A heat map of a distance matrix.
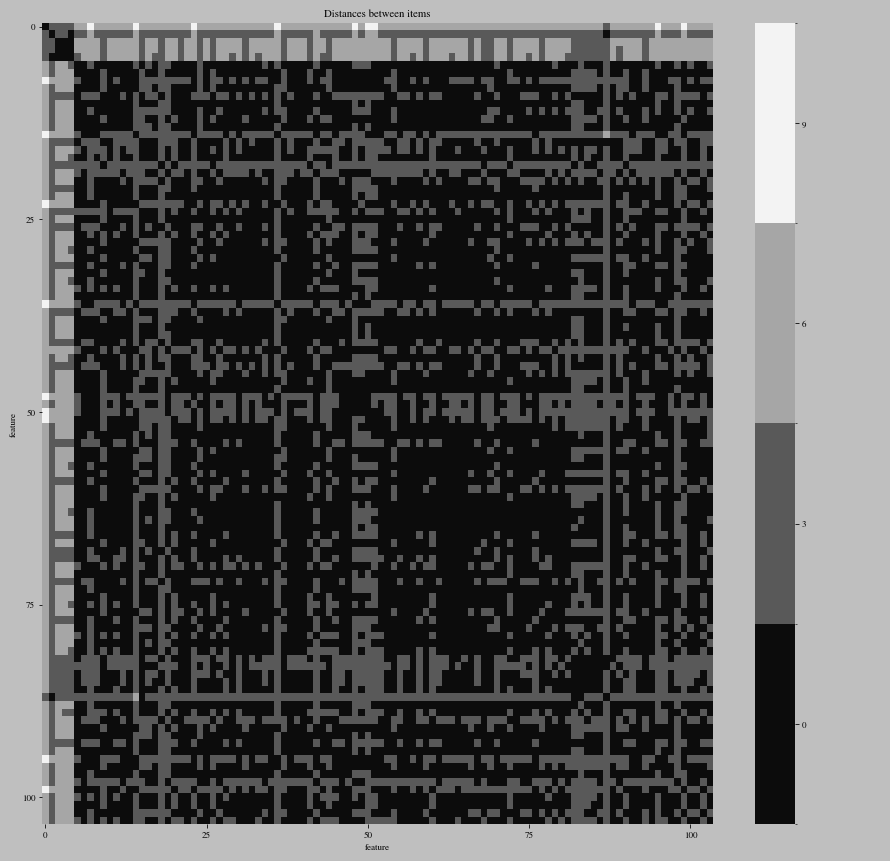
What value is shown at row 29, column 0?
6
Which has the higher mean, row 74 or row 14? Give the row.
14
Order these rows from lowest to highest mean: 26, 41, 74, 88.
88, 74, 41, 26
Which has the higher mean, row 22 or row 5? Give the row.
5
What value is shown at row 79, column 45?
3
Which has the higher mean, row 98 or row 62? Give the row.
98
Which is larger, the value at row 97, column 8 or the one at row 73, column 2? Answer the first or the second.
the second
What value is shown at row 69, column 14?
3
